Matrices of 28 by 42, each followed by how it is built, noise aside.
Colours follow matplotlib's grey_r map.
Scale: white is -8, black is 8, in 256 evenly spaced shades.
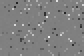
sparse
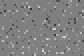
sparse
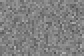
noise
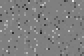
sparse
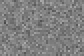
noise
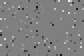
sparse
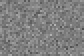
noise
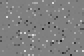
sparse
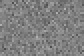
noise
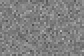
noise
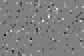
sparse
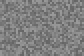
noise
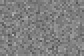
noise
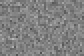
noise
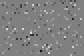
sparse
